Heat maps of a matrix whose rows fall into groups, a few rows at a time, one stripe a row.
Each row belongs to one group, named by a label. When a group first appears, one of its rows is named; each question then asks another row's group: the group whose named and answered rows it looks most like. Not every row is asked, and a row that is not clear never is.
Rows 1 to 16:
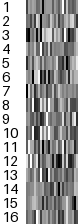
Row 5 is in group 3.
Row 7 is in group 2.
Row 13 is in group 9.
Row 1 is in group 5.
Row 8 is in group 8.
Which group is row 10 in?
8
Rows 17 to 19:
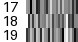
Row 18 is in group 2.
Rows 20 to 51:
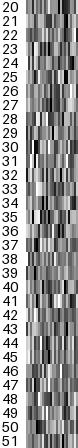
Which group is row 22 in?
3
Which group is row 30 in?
8
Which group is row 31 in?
2
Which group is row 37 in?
8
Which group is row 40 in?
5
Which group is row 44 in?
5
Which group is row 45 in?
5
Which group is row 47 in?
8
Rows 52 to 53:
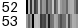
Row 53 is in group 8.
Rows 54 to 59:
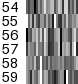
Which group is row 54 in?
2
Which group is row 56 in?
3
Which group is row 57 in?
3
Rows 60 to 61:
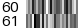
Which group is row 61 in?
8
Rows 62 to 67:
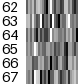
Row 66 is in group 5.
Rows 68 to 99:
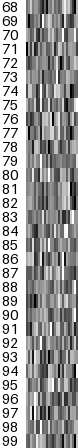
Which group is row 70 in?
9
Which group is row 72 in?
3
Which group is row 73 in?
5
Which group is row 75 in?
9
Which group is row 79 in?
9
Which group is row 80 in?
8
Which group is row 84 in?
2
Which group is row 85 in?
8
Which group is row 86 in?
5
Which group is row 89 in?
2
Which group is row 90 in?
3
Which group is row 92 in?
9
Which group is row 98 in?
9
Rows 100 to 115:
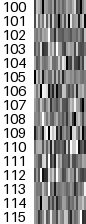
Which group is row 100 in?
2
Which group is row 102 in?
9
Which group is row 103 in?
8
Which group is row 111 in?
9
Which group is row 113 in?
9
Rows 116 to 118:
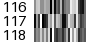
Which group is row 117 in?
8
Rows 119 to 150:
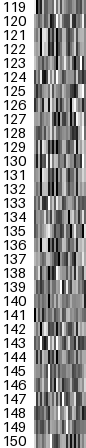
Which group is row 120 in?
9
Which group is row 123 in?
5
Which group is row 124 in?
8
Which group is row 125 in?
3
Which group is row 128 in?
3
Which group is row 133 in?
8
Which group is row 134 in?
3
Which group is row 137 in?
5
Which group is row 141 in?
2
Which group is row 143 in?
8
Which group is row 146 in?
9
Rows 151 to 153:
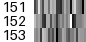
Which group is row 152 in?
5
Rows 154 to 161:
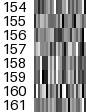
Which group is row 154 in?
3
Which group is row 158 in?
8
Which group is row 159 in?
8
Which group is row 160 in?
5
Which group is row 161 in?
3
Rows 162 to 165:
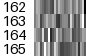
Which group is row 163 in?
3
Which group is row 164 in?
9
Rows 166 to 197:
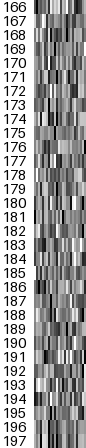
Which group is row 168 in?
5
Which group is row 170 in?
9
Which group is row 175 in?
9
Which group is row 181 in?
2
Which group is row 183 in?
2
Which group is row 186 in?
2
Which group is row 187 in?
5
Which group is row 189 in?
5
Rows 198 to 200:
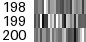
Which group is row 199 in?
8
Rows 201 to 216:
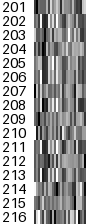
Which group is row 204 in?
2
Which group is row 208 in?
8
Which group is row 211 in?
8
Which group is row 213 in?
8
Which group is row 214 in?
5
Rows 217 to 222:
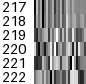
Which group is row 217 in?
2
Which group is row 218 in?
2
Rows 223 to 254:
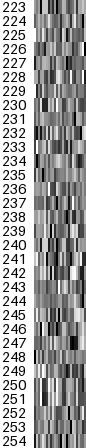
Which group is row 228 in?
9
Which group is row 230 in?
8
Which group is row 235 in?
2
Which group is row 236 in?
9
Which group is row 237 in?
3
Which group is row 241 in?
5
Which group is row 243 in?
5
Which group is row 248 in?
2
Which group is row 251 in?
8
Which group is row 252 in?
3
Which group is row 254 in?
5
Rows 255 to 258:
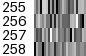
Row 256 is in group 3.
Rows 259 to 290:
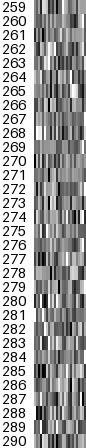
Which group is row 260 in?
3
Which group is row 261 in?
2
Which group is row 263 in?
9
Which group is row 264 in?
5
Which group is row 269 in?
3
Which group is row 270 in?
2
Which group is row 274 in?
3
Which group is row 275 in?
8
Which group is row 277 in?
2
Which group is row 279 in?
9
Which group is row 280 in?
8
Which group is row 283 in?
8
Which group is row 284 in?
9
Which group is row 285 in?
2
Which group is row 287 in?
5
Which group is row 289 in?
8
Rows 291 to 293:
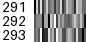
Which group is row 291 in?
2
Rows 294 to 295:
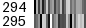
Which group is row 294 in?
2
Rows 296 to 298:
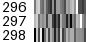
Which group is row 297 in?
5
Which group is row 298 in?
2
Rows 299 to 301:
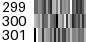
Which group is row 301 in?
2
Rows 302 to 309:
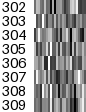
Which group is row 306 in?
9
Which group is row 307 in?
5
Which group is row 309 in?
3
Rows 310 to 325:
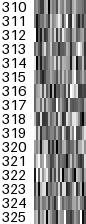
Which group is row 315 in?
2
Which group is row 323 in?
5
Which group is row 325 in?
5
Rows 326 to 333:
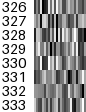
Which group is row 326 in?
8
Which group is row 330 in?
8
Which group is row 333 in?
9
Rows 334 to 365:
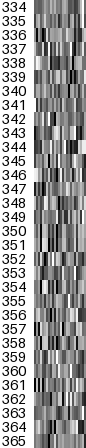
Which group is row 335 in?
3
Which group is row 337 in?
9
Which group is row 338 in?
5
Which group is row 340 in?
3
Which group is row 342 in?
9
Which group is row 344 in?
3
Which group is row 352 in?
8
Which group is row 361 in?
2
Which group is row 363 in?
3
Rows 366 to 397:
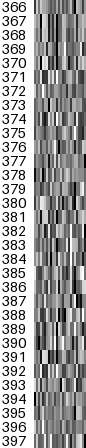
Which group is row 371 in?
8
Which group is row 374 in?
8
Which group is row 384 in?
5
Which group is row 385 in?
9
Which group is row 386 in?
9
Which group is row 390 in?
3
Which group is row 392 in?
8
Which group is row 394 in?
2
